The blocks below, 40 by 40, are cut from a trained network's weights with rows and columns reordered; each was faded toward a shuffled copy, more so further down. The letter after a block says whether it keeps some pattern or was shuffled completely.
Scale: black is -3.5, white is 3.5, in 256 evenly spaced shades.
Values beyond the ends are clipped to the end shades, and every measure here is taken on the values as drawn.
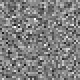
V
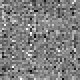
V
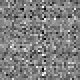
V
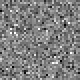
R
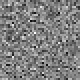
V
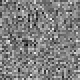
V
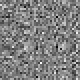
V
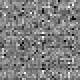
V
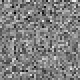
V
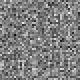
V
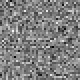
V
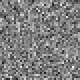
R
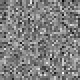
V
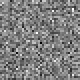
V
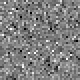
R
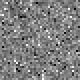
R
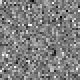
R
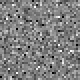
R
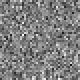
V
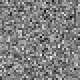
R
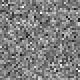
R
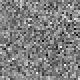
R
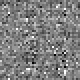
V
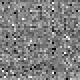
V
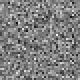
V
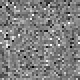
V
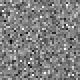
R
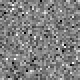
R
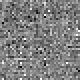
V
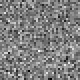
R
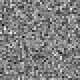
R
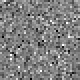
R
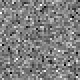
R
